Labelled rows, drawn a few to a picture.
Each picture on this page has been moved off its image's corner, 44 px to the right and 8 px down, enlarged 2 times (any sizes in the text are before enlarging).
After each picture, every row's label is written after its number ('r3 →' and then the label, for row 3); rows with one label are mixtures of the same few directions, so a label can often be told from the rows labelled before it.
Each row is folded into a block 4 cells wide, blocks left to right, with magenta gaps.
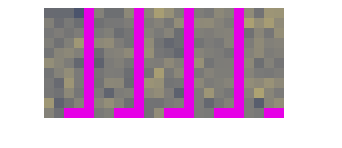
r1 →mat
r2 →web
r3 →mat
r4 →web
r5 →web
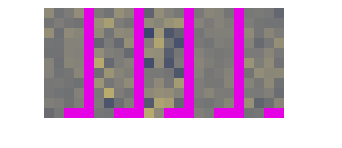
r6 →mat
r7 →web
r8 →mat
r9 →web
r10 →mat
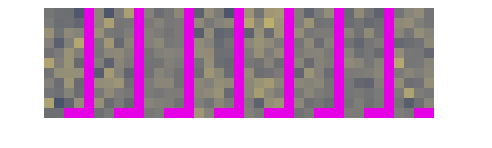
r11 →mat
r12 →web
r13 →web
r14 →mat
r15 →web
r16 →web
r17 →web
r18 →web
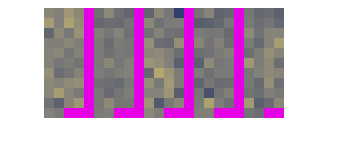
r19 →web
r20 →web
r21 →mat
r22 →web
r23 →mat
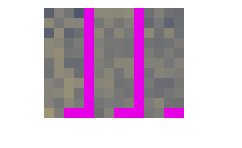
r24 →mat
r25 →mat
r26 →web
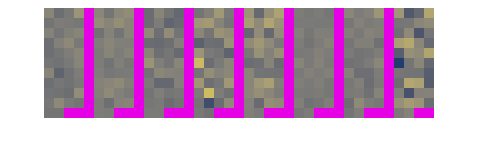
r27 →mat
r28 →web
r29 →web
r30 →web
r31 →web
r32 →mat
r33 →mat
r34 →web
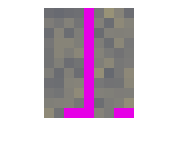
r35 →mat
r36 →web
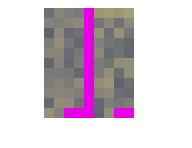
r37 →mat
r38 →mat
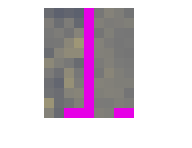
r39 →mat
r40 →mat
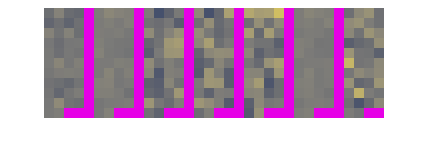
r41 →web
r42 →mat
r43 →mat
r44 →web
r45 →mat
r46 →mat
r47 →web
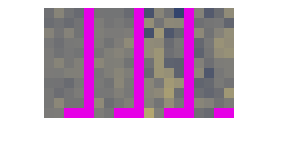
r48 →web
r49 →mat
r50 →mat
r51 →mat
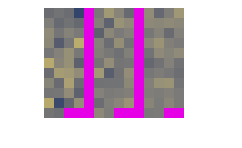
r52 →mat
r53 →web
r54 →web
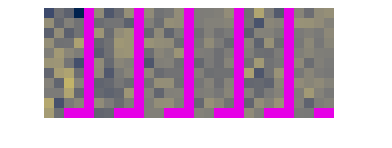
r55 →mat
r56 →mat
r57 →web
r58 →mat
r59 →web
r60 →web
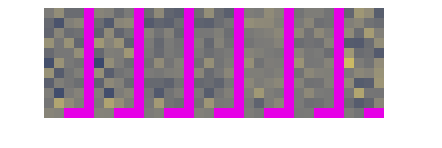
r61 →web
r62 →web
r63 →web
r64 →web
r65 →web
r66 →web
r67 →web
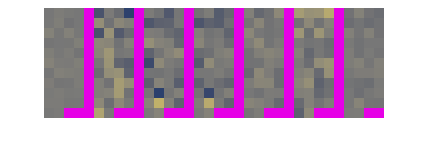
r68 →web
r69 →mat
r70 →web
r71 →web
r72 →web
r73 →mat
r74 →web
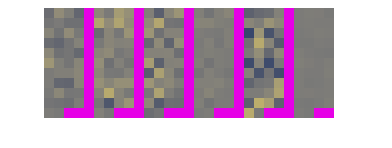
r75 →web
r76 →web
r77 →web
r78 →web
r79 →mat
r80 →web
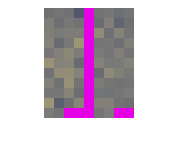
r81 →mat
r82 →web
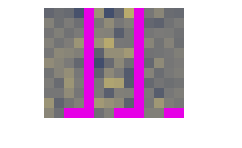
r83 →mat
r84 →web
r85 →web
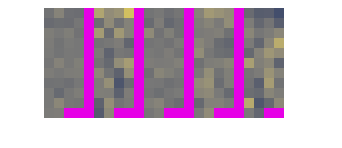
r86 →web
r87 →mat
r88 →web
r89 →mat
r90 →mat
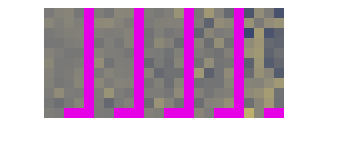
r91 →web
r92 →web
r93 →mat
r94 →web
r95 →mat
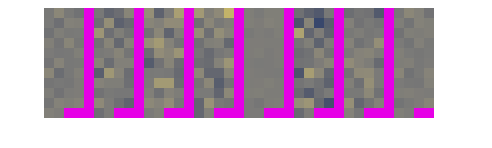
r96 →web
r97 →web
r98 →web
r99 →mat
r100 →web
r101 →web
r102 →mat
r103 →web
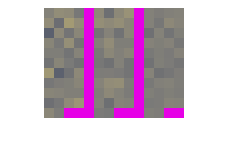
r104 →web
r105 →web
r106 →web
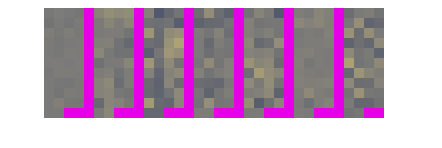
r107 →web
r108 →mat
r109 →mat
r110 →web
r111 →mat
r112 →web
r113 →web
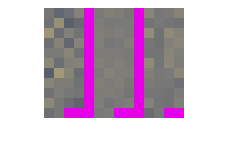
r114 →web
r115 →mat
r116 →mat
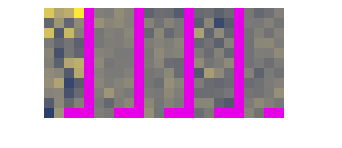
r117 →mat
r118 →web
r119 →mat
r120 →web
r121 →mat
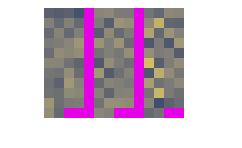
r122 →mat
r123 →web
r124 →web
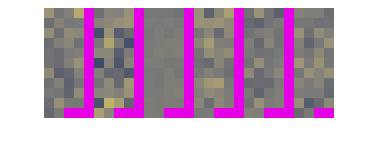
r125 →mat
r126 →mat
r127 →mat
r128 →web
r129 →web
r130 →mat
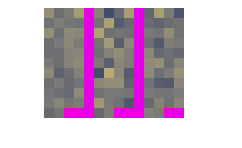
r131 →mat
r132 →web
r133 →web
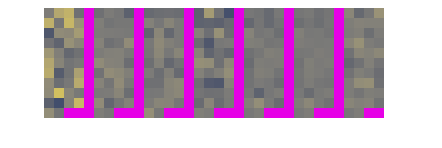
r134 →web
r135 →mat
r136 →mat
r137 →web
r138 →web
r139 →web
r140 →web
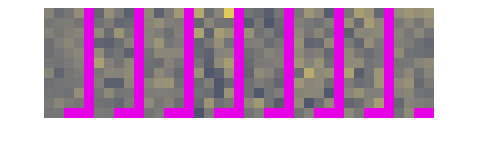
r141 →mat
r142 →web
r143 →web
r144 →mat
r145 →web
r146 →mat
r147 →web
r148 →mat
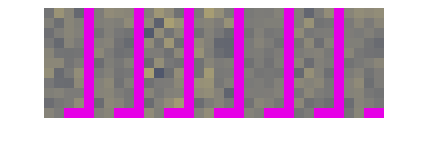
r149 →web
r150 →mat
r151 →web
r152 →mat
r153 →mat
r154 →web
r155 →mat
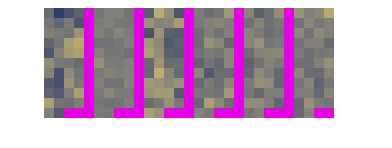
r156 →mat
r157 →web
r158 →mat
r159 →mat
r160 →web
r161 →mat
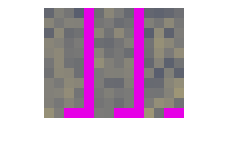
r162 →mat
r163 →web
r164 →mat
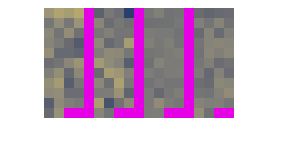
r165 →mat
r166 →mat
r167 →web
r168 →mat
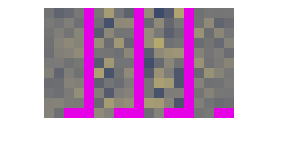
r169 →mat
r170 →web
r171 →web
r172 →web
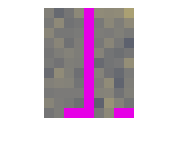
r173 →web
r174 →mat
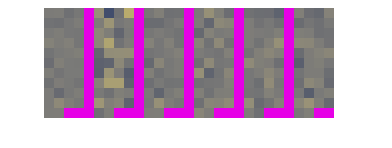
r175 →web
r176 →web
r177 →web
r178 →web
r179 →mat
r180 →web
